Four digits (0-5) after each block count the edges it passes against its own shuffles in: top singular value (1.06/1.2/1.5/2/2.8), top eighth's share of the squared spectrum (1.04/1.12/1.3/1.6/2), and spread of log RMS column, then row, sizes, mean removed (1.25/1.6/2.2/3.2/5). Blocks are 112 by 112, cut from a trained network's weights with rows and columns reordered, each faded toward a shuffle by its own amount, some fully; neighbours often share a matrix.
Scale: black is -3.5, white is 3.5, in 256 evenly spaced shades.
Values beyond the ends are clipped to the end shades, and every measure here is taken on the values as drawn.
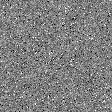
0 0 0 0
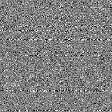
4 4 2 3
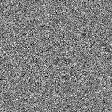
3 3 0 1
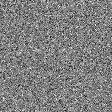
1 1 0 0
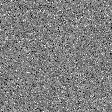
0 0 0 0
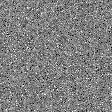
0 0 0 0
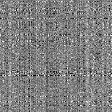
4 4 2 4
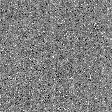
1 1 0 0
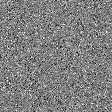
0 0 0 0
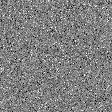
1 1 0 0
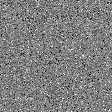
2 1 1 0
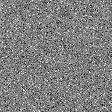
1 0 0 0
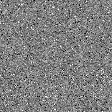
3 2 1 1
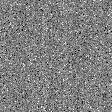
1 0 0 0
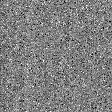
2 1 0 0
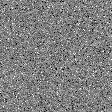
0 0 0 0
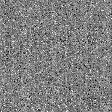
2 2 0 1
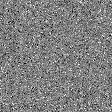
1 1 0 0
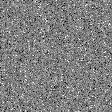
1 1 0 0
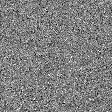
1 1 0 0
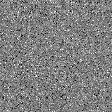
2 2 0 1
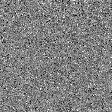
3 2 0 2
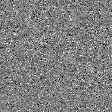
3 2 1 1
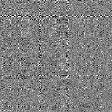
4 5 3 3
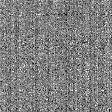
3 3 1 3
